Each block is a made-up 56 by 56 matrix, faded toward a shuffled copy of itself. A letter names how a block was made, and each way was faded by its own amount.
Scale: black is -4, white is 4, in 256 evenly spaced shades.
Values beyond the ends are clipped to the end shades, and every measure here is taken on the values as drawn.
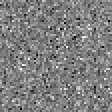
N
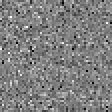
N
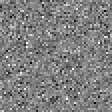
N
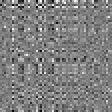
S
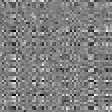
S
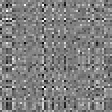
S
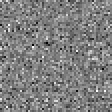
N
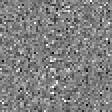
N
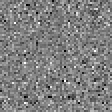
N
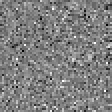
N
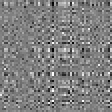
S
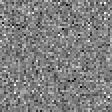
N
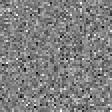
N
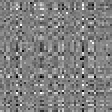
S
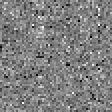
N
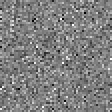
N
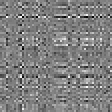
S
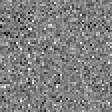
N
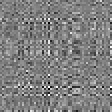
S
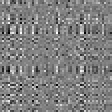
S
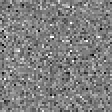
N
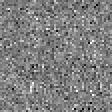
N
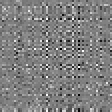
S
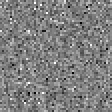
N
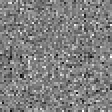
N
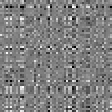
S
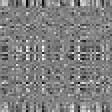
S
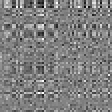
S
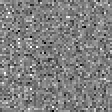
N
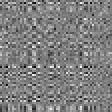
S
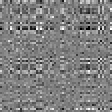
S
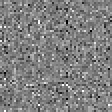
N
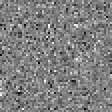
N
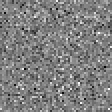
N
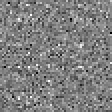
N
